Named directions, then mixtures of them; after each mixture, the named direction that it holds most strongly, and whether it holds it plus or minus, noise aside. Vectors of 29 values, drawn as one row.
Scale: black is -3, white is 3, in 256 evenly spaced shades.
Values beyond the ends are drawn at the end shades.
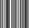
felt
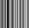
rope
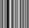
rope, plus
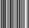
felt, minus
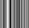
felt, minus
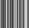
rope, plus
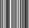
felt, plus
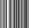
rope, minus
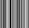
felt, minus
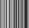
rope, minus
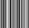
felt, minus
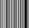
felt, plus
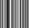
felt, plus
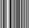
felt, minus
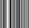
felt, minus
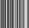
rope, plus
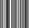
felt, plus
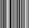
felt, minus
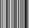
felt, plus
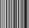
rope, minus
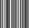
felt, plus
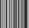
rope, minus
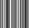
felt, plus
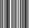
felt, plus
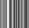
rope, minus
